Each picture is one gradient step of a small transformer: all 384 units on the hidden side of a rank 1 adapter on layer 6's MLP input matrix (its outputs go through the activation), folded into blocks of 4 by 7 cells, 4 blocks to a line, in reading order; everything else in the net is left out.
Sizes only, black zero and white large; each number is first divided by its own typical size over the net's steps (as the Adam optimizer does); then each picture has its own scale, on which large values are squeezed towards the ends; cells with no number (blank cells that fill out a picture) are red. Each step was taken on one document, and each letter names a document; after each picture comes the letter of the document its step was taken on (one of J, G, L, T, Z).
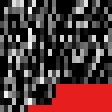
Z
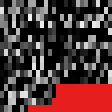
Z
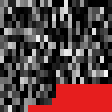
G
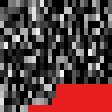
G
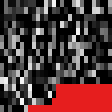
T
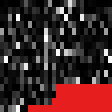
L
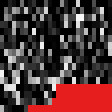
T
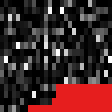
L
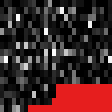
L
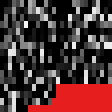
Z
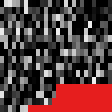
G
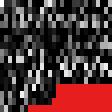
Z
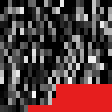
T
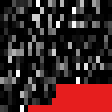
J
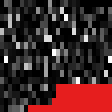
L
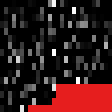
J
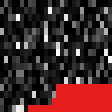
L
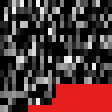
Z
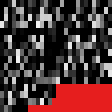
Z
